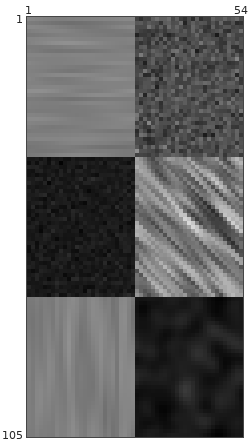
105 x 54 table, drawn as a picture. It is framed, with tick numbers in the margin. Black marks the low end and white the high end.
The table splits into 3 rows of 2 panels. Panel 1,1: middling, streaked across, faint in contrast. Panel 1,2: low, fine-grained. Panel 2,1: very low, fine-grained, faint in contrast. Panel 2,2: middling, slanting down to the right, strong in contrast. Panel 3,1: middling, streaked downward, faint in contrast. Panel 3,2: very low, blotchy, faint in contrast.
